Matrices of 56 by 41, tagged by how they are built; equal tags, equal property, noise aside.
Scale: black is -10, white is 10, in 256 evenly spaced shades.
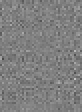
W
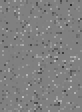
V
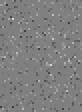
V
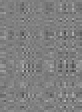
W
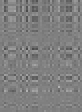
W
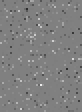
V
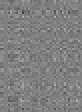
W
